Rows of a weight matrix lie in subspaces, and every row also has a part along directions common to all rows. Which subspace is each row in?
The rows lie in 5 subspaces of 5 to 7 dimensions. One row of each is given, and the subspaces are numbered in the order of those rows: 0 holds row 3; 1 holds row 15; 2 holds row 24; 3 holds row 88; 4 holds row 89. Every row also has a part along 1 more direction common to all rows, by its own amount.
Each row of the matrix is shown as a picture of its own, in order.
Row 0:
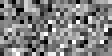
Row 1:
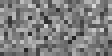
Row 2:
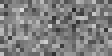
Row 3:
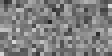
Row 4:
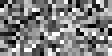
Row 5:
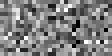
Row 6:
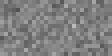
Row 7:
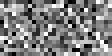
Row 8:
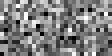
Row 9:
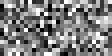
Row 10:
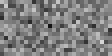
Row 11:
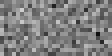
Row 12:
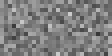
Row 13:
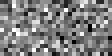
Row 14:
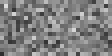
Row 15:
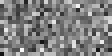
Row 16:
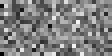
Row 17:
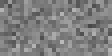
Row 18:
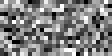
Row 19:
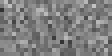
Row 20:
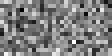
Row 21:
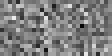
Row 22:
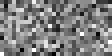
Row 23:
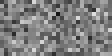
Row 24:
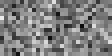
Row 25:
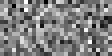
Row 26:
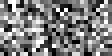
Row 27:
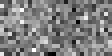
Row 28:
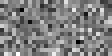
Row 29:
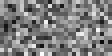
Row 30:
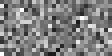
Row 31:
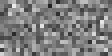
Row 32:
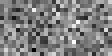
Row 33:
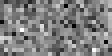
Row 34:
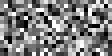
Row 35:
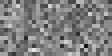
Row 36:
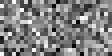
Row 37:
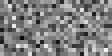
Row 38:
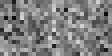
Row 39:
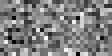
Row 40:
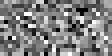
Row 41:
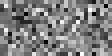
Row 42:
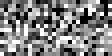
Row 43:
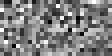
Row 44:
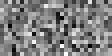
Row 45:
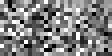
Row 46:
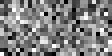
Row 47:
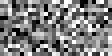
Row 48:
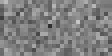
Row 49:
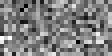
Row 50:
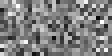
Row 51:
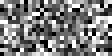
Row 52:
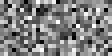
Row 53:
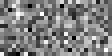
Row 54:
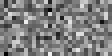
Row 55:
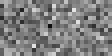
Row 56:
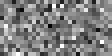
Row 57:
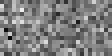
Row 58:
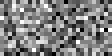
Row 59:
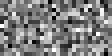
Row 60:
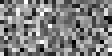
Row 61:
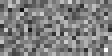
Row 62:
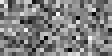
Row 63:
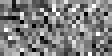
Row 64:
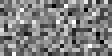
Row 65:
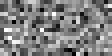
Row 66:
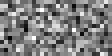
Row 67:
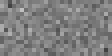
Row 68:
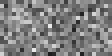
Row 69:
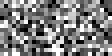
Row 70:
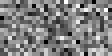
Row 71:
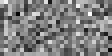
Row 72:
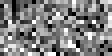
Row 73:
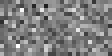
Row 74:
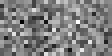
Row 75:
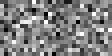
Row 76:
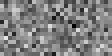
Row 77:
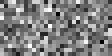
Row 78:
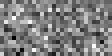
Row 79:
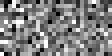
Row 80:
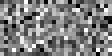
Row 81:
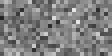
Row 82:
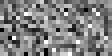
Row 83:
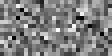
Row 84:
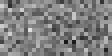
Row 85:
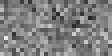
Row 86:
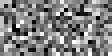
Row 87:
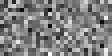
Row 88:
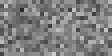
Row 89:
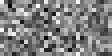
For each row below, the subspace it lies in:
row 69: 2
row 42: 0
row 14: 0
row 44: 2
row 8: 0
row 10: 4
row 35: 2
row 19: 1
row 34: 0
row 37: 3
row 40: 3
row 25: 1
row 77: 4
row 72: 2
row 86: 3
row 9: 1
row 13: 3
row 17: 1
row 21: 3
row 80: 1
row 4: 1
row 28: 2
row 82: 3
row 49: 2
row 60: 1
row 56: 4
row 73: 3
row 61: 4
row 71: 1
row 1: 0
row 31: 1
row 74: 4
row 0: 4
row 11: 2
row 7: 2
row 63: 3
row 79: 0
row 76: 2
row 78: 3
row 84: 4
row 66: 0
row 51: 1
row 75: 4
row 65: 0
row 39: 0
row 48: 1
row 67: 4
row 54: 4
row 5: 2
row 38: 3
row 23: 4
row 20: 2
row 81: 1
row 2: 3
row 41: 0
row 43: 0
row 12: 3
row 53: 4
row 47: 3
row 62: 4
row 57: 0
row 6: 2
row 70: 3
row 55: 1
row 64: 2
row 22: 0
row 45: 4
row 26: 3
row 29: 4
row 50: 1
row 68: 0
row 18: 0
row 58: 0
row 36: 3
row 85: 2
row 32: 2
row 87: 4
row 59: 2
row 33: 2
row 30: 3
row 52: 1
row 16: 2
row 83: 3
